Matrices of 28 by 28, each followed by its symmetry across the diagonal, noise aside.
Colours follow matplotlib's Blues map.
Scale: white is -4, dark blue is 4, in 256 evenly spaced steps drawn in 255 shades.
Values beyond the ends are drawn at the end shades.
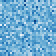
antisymmetric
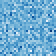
antisymmetric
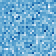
symmetric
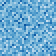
symmetric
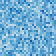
neither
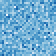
symmetric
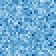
neither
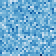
neither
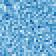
antisymmetric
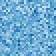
neither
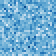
antisymmetric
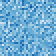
antisymmetric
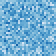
symmetric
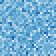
symmetric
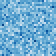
neither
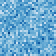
symmetric
